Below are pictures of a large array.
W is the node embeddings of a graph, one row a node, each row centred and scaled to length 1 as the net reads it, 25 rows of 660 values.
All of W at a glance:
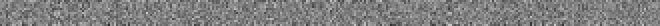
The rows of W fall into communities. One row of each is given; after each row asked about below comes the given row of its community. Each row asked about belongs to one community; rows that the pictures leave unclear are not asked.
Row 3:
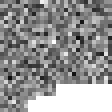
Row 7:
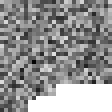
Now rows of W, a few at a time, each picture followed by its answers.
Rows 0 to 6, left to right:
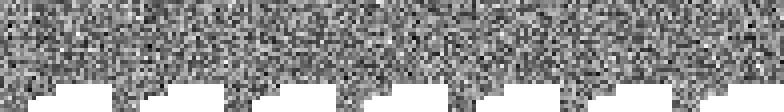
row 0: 7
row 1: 7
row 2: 7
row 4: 7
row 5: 3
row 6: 3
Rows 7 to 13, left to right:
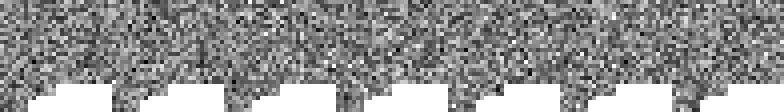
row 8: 7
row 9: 3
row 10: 7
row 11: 3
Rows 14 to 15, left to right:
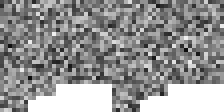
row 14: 3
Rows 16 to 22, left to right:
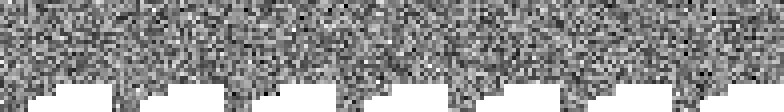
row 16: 7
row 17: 7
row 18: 7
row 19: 3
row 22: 3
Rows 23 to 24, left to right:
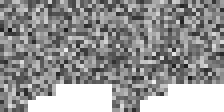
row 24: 3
